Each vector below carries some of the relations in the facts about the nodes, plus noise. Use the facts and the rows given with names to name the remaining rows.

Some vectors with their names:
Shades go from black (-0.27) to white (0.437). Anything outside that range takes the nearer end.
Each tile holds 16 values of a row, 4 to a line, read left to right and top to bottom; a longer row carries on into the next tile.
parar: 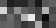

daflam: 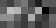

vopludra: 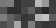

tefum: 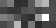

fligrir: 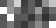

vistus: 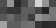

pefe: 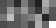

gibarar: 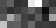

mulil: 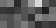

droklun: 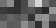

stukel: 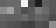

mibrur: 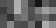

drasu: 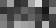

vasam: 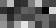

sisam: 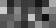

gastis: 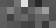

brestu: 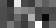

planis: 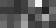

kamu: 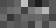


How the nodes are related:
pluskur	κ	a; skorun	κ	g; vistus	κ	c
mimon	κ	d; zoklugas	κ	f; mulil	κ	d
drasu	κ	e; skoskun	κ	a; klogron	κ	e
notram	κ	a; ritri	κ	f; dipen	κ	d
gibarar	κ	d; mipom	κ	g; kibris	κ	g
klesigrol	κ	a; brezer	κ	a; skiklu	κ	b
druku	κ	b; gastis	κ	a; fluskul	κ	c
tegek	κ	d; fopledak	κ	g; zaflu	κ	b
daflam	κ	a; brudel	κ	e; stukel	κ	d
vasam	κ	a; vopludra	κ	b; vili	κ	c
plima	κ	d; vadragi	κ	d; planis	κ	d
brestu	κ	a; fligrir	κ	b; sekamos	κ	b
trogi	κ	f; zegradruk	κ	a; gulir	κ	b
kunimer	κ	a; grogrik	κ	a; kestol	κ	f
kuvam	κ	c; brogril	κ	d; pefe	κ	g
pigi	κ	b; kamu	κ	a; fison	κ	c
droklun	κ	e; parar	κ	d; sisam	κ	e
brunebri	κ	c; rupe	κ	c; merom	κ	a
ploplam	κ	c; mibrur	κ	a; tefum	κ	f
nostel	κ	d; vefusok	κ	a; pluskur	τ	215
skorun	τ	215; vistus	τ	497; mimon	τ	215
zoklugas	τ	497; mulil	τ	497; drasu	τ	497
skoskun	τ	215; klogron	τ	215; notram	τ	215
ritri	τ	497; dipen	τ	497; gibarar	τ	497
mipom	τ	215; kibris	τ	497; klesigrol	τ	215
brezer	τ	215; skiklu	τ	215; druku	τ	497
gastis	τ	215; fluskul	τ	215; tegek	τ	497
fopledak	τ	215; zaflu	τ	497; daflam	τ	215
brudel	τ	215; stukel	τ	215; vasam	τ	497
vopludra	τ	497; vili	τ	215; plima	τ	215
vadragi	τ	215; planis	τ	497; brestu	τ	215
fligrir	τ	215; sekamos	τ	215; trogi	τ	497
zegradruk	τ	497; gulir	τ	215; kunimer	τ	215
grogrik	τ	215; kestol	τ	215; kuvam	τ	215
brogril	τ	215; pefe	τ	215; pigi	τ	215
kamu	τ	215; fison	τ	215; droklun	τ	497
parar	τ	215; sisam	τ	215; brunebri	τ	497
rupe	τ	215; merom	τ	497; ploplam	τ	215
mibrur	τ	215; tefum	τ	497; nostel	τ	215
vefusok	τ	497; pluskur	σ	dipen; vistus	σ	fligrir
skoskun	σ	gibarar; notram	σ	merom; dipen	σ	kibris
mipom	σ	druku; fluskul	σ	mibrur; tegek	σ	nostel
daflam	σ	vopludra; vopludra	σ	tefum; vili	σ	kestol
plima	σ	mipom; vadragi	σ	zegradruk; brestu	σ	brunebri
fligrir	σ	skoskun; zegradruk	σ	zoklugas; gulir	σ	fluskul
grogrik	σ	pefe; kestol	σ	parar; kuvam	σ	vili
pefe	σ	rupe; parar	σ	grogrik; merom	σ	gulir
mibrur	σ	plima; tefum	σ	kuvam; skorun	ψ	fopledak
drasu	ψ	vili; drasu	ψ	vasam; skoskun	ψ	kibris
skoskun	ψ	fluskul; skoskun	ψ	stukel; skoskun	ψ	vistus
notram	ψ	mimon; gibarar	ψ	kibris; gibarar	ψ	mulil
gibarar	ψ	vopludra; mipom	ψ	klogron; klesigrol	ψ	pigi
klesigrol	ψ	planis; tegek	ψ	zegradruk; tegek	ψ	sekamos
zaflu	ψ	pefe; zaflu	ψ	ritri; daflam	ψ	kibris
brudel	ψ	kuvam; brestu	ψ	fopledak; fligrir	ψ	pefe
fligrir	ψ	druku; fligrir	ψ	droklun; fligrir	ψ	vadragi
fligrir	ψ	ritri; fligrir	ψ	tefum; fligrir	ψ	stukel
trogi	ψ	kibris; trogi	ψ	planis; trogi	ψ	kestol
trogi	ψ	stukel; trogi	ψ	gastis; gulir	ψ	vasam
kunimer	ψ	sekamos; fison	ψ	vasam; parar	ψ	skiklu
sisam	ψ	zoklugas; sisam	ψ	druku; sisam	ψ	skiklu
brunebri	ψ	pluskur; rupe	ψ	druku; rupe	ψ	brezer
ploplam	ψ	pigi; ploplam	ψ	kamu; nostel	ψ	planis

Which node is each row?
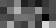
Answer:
mipom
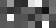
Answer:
zaflu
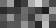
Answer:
ritri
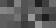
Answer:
brudel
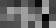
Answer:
grogrik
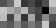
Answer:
gulir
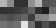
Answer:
zoklugas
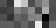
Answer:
fopledak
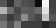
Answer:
vili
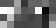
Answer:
skoskun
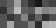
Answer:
plima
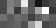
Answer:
sekamos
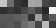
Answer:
druku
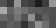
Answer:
notram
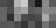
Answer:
fluskul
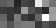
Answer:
merom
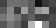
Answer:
kunimer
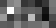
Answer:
fison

